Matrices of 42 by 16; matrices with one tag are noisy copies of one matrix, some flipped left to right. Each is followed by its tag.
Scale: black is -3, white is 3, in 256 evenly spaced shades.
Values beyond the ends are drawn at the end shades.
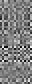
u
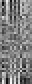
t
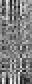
t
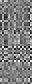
u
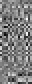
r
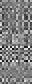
u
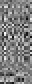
r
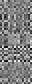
u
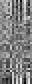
t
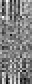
t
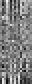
t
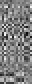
r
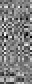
r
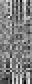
t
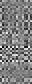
u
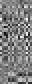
r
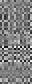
u
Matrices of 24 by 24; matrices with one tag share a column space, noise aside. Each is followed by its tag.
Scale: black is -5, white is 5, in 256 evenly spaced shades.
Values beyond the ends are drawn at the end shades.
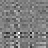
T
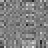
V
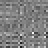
T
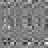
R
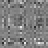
R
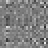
R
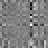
V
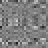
R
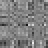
V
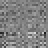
T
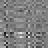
T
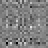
R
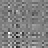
T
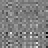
T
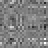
R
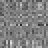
V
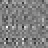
R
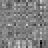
V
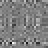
R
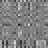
V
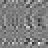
R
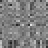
V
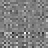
T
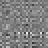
T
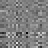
T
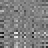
T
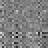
T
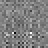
T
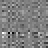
T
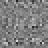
R
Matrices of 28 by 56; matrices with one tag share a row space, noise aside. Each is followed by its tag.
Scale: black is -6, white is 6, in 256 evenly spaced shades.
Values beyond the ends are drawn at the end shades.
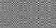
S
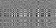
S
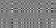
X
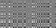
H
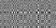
S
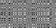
H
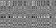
H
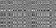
H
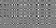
S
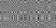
S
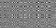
S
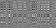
H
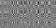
S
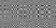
S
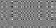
X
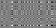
X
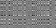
H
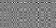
S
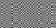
X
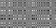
H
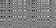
H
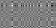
X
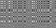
H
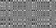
H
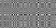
S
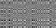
H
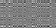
H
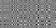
S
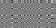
X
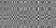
S
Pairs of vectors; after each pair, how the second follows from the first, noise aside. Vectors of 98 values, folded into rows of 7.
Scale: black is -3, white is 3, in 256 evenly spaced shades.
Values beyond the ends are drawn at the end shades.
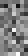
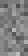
shrunk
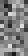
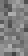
shrunk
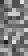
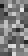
shuffled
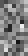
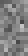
shrunk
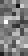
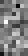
copied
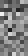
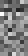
copied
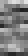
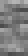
shrunk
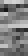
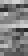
copied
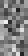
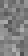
shrunk
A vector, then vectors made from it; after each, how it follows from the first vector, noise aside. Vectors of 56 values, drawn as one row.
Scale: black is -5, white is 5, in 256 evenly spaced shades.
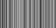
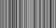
wrapped around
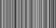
reversed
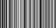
scaled up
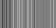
partly zeroed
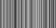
reversed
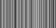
reversed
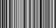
scaled up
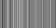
partly zeroed
